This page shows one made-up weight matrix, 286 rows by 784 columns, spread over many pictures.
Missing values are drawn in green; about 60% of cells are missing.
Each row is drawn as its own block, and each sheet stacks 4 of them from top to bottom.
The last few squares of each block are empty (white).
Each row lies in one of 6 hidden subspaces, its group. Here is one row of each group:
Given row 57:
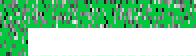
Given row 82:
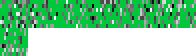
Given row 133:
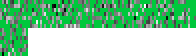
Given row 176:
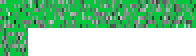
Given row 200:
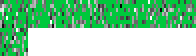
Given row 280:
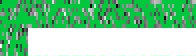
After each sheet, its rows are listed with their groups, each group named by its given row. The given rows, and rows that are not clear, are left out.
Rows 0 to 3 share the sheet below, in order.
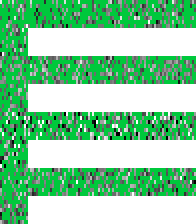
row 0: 133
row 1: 200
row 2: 133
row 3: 280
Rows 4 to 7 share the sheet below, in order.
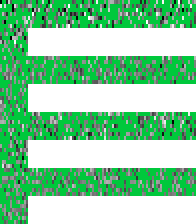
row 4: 82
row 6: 57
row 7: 176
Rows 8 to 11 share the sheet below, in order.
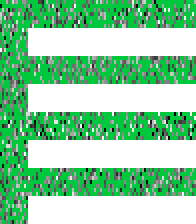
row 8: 280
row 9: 57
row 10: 82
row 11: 82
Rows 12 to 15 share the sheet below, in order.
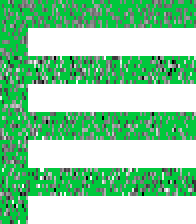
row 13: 82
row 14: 133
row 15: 57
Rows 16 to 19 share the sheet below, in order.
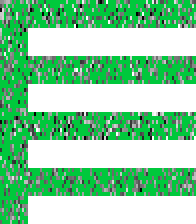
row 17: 280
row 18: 133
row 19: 176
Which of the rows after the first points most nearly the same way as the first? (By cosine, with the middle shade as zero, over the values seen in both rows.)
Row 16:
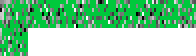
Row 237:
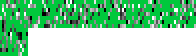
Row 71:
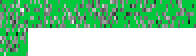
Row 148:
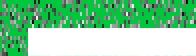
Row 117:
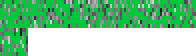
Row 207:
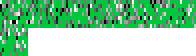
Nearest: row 237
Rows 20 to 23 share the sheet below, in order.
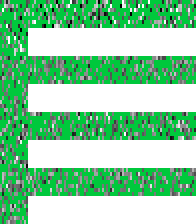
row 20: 200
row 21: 57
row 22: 280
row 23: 200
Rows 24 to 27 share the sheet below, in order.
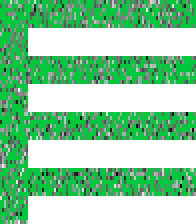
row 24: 82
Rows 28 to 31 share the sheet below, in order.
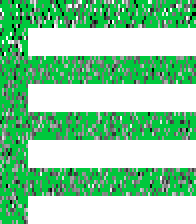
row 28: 200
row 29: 176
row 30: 200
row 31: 200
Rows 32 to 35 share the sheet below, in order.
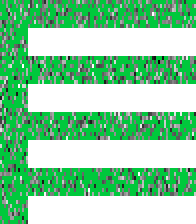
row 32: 176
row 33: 133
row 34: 280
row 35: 57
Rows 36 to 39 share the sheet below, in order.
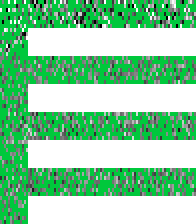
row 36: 176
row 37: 280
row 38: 176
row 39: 133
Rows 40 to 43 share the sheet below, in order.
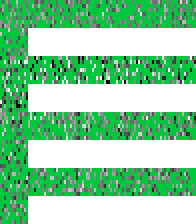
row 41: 133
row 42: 176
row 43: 176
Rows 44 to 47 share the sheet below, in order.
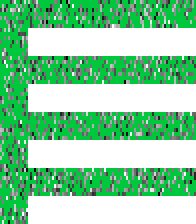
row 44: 82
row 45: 82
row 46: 133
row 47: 82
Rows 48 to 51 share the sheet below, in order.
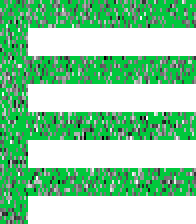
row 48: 280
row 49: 82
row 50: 133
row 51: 133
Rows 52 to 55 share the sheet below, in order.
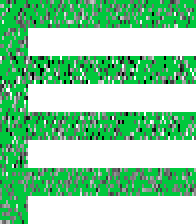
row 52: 176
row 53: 57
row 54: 200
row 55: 280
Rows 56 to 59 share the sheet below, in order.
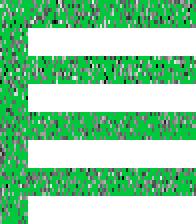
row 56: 57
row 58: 82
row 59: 200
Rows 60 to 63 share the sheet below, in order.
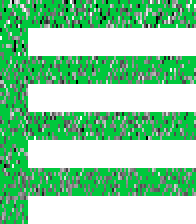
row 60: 82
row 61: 82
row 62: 133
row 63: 133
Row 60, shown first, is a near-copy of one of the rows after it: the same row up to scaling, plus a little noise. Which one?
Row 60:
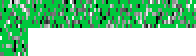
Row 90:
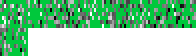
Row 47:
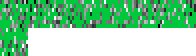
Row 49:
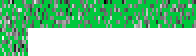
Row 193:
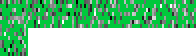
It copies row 49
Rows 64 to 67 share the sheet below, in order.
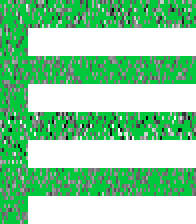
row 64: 280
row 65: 176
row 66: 176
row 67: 133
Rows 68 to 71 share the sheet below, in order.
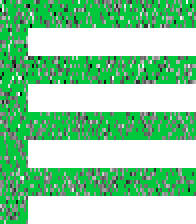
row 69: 57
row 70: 176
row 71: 133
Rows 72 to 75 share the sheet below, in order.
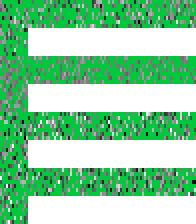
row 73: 133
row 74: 57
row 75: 200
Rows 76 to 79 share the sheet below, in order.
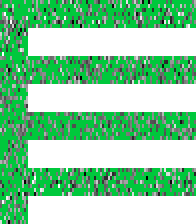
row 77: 176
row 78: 280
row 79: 82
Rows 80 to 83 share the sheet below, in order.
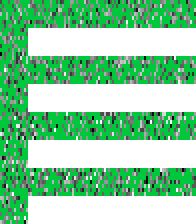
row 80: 176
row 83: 82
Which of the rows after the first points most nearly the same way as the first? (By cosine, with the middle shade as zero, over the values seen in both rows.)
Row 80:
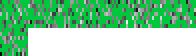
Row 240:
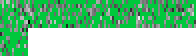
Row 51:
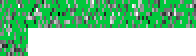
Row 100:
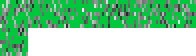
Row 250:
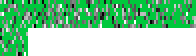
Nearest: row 100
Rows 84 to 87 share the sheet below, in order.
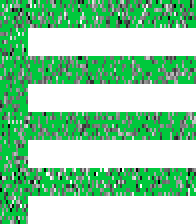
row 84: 176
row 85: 57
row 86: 176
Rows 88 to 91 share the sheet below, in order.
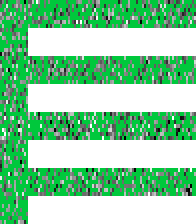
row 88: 176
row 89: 176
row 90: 82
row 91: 82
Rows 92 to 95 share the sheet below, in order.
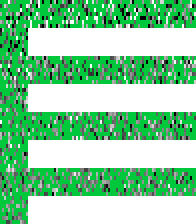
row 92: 133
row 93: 176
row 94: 200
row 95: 57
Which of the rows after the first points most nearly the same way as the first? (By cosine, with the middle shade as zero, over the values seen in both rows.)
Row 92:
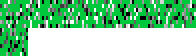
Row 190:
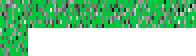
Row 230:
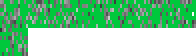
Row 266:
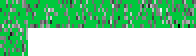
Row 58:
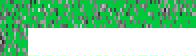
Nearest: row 58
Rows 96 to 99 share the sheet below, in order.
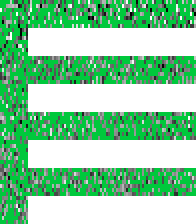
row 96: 200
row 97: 133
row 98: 176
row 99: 280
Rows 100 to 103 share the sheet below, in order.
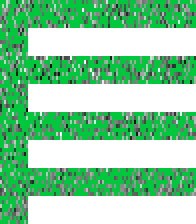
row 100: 280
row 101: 82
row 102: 57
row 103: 82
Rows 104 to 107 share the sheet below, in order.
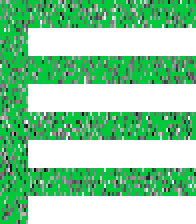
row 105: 133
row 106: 176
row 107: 82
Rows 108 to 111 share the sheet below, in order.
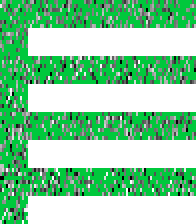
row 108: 133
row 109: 200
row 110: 200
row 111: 200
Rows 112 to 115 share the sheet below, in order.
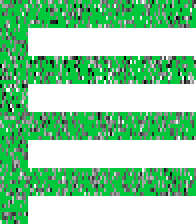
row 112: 57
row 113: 133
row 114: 200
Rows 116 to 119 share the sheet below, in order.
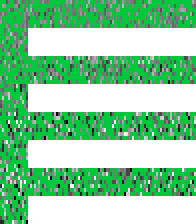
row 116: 200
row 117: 200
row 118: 176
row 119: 82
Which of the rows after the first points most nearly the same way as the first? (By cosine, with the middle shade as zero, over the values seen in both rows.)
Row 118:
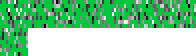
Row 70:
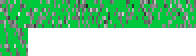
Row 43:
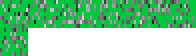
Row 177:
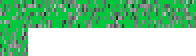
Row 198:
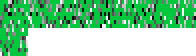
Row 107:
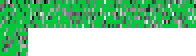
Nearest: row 70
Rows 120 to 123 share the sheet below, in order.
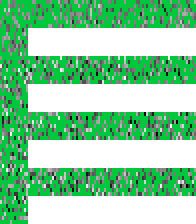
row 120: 280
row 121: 176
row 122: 200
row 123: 200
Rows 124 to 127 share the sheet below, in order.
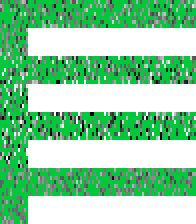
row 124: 133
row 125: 57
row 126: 176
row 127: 280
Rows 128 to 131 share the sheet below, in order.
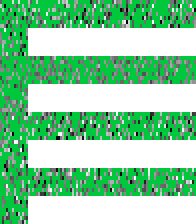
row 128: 280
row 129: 57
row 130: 57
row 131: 200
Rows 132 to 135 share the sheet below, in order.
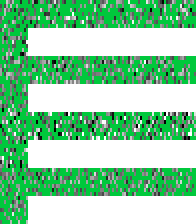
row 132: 57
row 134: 133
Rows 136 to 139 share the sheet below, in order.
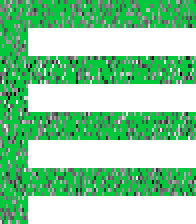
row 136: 82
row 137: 200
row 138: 200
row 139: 176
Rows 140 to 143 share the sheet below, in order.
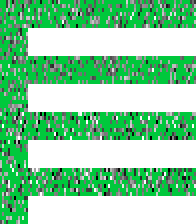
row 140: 82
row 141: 176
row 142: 57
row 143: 176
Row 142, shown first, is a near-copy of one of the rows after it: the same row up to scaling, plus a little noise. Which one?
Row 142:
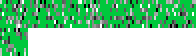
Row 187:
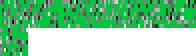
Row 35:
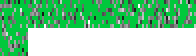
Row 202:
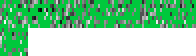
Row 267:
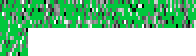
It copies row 267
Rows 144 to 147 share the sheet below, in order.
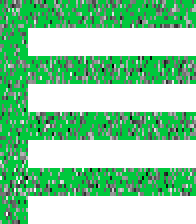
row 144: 176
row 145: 280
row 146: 57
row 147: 176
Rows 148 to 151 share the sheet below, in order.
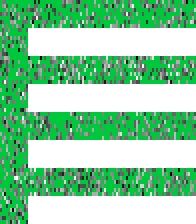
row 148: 133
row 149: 57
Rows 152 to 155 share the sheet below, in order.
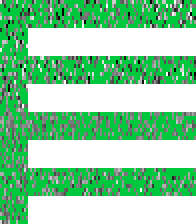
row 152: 280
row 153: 57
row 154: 200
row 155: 176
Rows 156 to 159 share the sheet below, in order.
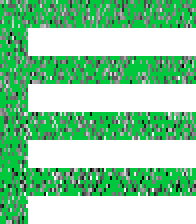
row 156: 200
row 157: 280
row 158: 176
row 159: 176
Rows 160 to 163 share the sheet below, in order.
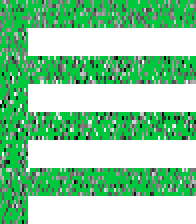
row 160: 133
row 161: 57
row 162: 82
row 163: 280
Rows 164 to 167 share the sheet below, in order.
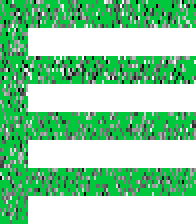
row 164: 82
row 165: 176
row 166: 200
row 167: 133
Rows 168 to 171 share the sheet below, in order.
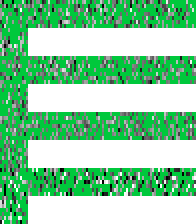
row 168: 57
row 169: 280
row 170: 280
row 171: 176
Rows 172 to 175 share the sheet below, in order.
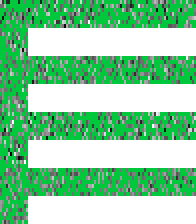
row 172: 57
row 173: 133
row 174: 176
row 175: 200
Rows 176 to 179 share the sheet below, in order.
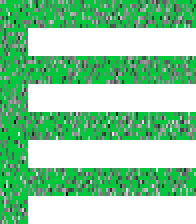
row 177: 133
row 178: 57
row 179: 176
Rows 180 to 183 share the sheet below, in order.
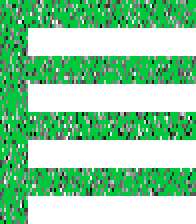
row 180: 57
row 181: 133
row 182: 176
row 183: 57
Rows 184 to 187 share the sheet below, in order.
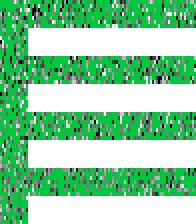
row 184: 82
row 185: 82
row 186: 82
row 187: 57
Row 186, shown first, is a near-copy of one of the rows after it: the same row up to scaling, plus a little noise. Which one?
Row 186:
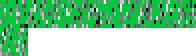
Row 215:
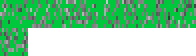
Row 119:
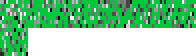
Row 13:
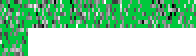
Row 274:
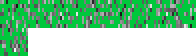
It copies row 13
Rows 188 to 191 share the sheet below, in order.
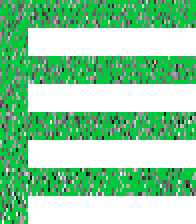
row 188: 200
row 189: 133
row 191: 200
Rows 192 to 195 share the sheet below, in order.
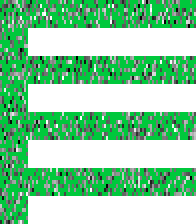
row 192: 200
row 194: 133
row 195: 57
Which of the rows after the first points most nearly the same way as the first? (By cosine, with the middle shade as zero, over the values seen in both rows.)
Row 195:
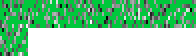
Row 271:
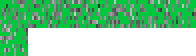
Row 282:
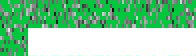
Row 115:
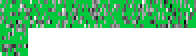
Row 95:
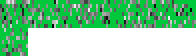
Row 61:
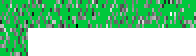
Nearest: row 95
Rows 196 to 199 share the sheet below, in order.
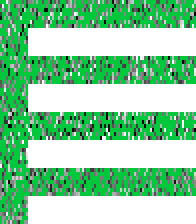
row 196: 280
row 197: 82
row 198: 176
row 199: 176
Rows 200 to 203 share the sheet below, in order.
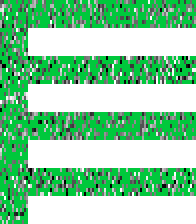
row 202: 57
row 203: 176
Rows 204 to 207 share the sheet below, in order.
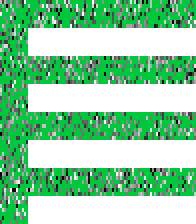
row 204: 82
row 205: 82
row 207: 280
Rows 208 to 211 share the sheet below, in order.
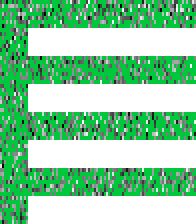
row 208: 200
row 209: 57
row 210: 133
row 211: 200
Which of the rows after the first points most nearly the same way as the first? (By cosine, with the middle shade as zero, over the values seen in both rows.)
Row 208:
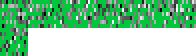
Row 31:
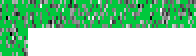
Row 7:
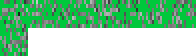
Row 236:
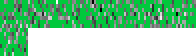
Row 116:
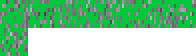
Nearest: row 116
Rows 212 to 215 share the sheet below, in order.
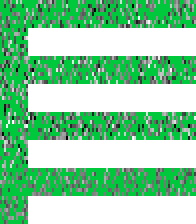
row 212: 133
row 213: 82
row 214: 176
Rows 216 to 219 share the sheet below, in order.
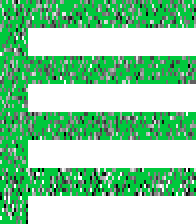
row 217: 57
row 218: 133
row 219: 280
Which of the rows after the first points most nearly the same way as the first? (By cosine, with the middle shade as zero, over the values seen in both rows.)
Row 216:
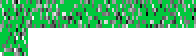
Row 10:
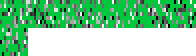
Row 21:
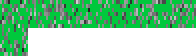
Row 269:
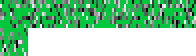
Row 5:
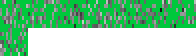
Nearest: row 5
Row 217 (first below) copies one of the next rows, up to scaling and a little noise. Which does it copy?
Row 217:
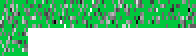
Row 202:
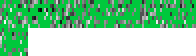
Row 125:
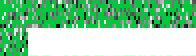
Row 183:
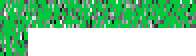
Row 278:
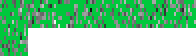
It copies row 183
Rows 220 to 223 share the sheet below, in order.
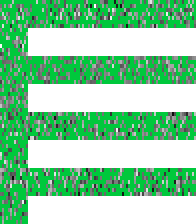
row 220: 280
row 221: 280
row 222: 133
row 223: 133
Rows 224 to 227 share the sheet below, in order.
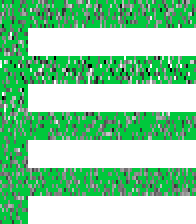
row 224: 200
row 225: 82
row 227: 133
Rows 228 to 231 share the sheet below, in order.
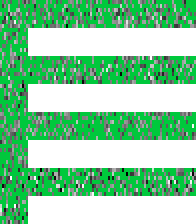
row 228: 176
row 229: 280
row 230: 280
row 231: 57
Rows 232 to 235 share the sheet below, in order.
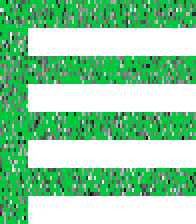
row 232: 200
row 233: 82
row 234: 133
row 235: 57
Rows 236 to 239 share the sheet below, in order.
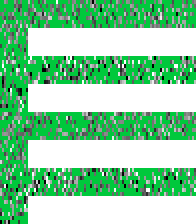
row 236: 57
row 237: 200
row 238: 82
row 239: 133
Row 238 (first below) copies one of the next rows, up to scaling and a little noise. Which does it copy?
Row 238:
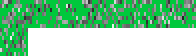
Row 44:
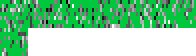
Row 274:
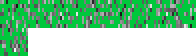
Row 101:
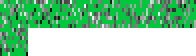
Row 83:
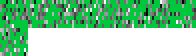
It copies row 44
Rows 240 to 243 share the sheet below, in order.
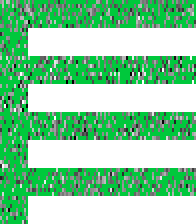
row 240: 280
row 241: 280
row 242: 133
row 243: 200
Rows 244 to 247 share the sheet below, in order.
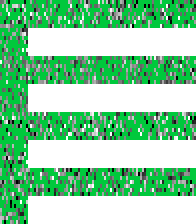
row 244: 176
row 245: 280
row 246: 176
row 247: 200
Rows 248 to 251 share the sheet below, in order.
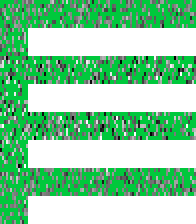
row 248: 82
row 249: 200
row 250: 57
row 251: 280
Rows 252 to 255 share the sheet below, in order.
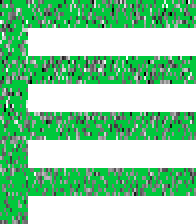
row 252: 82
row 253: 280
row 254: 57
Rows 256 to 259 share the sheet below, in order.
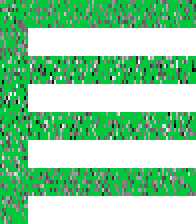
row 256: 176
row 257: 200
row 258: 133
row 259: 82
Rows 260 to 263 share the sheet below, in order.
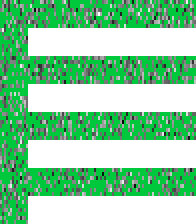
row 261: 57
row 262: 200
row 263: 133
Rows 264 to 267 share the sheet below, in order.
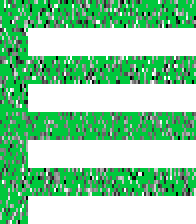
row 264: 82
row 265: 200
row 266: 200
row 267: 57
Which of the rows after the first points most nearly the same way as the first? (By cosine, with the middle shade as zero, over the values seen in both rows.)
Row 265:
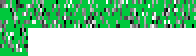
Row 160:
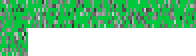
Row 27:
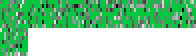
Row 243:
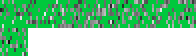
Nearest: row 27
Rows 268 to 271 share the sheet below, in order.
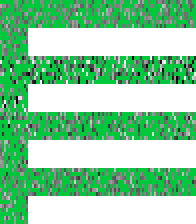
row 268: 280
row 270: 176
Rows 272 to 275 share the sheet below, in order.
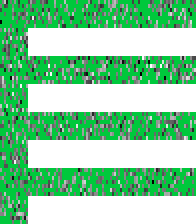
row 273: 200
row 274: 82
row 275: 176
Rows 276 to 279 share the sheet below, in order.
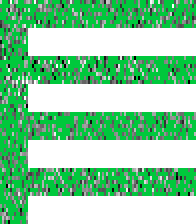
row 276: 82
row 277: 82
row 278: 57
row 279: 200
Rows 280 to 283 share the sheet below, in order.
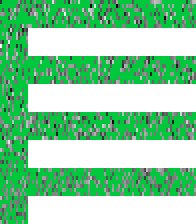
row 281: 200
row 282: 280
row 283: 280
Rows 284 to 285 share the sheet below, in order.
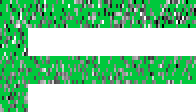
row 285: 200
